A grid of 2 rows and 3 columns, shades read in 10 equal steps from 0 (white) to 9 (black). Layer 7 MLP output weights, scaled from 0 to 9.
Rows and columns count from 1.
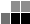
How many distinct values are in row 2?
2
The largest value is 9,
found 2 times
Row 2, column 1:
5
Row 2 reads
5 9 9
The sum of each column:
5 13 13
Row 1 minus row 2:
-5 -5 -5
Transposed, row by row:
0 5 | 4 9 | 4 9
